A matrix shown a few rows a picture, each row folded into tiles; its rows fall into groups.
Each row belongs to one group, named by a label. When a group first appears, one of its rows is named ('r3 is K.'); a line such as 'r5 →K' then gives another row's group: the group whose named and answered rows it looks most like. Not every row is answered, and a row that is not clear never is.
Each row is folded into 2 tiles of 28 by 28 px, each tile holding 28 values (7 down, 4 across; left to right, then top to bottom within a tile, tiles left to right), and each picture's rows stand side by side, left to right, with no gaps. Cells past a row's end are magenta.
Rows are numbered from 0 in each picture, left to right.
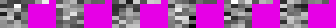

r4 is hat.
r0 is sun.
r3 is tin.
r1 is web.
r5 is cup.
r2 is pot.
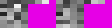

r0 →sun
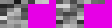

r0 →pot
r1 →cup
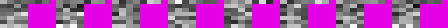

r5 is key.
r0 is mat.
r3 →pot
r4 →cup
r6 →key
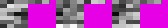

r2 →mat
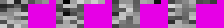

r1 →key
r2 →web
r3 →cup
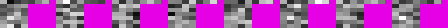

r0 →mat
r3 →sun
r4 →pot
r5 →key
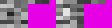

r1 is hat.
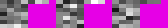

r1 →key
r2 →web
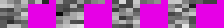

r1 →mat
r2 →pot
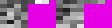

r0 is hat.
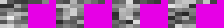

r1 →web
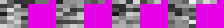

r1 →cup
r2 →mat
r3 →key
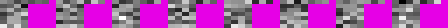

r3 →cup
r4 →cup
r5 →pot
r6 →web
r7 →sun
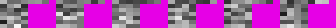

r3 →sun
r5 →hat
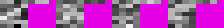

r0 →pot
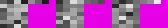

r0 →web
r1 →web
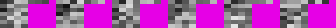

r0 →web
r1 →mat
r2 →web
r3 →mat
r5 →cup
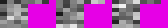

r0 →web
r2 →cup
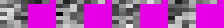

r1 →sun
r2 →key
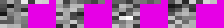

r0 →hat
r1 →sun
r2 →tin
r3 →pot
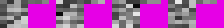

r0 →web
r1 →mat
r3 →pot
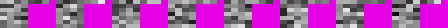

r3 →hat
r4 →cup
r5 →web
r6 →hat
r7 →sun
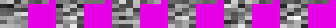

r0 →mat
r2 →pot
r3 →tin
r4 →cup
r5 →tin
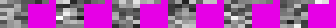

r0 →sun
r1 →pot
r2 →key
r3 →pot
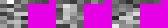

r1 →web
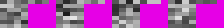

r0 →cup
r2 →pot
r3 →web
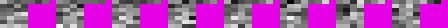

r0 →mat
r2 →tin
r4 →mat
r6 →mat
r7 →web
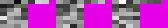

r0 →pot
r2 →pot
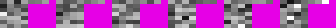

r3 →web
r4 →key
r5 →sun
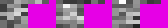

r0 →web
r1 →web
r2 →tin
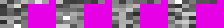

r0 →key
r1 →mat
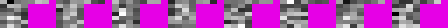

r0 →key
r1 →web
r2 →hat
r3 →web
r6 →mat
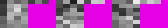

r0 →web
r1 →pot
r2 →key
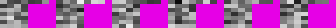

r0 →sun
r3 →cup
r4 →cup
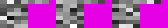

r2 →cup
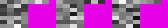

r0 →key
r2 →key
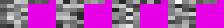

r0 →web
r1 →key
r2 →cup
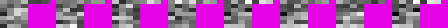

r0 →web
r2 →key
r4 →hat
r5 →mat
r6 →mat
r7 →hat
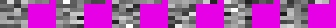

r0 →pot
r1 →tin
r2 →key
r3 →cup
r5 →hat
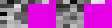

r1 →pot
